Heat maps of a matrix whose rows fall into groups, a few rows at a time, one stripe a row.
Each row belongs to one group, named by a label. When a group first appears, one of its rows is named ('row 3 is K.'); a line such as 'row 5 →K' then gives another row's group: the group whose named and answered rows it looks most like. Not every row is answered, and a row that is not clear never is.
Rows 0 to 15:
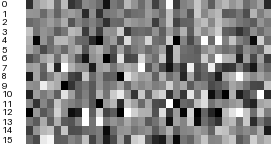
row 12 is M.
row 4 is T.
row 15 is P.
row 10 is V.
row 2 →T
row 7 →V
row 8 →M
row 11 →T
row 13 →M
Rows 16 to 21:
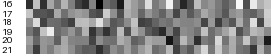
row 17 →T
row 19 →P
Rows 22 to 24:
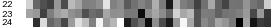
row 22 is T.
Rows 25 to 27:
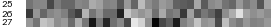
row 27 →P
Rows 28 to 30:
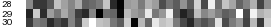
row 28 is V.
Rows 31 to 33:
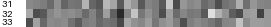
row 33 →M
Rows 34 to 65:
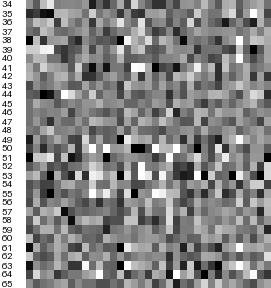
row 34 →P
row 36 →V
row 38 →M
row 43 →M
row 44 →V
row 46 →T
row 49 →M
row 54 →V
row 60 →T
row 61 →M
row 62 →T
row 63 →M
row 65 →T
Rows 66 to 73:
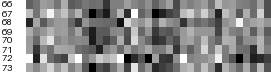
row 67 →P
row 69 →P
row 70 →P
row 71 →T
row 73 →P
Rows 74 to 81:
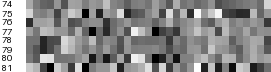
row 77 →P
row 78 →V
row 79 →V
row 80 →P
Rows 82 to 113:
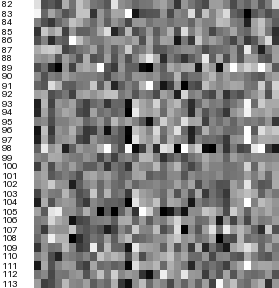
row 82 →T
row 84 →V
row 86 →V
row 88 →P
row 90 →T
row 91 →P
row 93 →M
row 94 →M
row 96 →M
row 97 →M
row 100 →M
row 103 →M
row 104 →M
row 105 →P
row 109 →M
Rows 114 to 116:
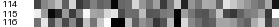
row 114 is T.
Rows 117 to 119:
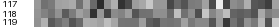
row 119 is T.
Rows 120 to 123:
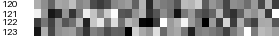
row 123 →M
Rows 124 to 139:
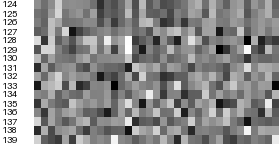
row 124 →P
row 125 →P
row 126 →P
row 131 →M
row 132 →P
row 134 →P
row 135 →V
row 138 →M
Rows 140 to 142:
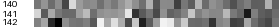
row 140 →V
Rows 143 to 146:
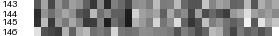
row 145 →M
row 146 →T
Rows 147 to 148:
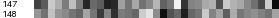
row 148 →P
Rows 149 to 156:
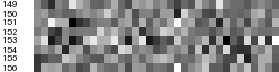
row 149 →V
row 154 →V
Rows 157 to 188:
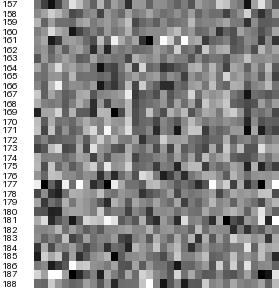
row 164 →P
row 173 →P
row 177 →T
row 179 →T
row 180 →V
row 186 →V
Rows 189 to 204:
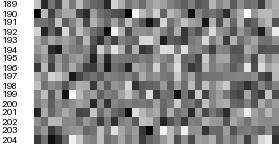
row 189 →T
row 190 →M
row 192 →T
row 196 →M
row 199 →V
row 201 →M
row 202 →P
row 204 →V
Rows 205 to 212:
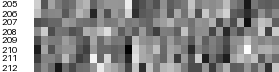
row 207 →V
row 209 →M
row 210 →M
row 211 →M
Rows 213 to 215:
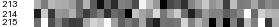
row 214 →M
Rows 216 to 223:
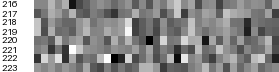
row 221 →V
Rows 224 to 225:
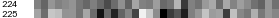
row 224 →T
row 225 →P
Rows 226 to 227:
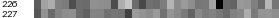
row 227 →M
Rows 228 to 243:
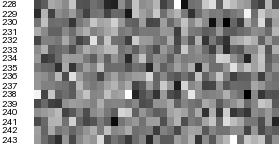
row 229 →M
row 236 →V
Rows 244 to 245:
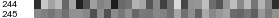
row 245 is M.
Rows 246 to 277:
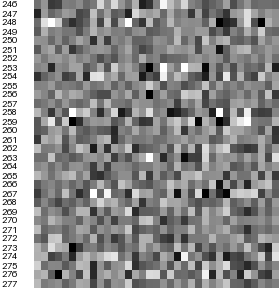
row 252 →P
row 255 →P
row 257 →M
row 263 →P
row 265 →P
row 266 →V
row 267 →M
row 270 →P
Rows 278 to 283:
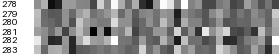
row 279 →T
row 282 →T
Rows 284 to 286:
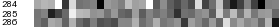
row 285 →V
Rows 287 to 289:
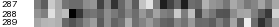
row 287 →P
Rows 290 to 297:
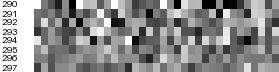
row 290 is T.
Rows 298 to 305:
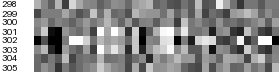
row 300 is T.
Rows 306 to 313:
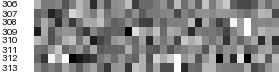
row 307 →V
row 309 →M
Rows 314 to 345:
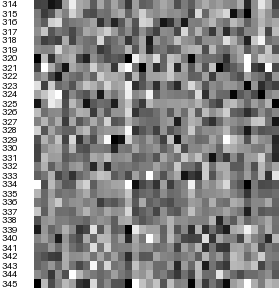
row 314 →V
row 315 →V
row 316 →P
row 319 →P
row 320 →M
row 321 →V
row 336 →P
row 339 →M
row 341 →M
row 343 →M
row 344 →V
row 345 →M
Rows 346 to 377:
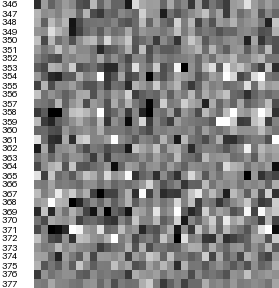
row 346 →M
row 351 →P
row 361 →T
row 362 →M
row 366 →P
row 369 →M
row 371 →V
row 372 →T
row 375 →T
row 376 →M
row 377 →P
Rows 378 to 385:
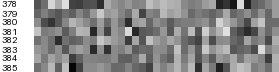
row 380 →V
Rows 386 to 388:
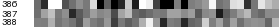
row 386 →P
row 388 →P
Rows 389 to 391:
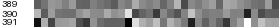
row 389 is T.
